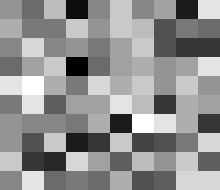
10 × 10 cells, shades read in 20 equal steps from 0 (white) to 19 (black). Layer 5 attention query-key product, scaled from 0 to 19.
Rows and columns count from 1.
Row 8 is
8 13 4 17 15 4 14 13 10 3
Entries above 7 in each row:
6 6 7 4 3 3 6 7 5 6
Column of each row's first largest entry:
4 8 9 4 4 8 6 4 3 7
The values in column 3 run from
4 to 16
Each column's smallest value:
2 0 4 3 3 2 0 2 3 2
